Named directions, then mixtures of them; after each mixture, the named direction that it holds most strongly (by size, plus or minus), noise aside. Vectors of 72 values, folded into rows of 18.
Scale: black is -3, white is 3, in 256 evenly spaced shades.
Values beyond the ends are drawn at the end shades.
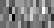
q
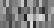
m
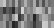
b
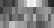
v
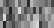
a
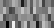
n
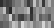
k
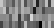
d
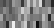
n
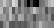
v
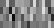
q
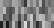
n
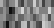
n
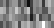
k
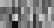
b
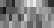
v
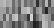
d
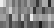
d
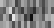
q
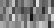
q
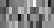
v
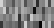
d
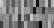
d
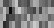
a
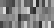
d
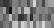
k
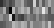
k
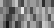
n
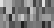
k
